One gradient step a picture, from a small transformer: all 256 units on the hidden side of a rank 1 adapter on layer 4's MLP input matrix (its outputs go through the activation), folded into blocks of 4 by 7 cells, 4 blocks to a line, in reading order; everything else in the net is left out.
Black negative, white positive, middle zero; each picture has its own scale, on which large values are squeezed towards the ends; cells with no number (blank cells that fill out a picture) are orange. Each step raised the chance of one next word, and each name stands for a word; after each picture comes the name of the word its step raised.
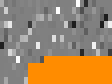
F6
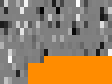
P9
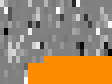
F6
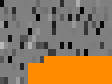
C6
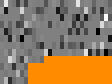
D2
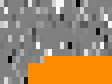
P9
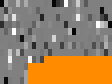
P9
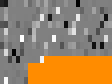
D2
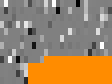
F6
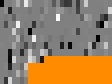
C6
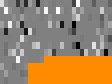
F6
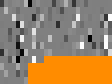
D2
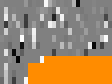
D2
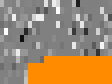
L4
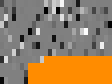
F6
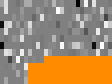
L4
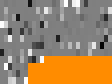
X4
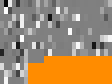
D2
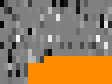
L4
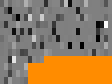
C6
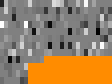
C6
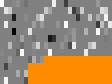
P9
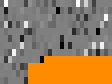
D2
